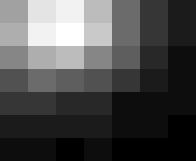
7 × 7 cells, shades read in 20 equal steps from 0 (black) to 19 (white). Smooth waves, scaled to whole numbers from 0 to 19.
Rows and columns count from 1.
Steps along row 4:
up down down down down down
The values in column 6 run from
0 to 4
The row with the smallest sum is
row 7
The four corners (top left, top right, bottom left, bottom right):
12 2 1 0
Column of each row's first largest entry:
3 3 3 2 1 1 1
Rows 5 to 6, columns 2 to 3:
4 3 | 2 2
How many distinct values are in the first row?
7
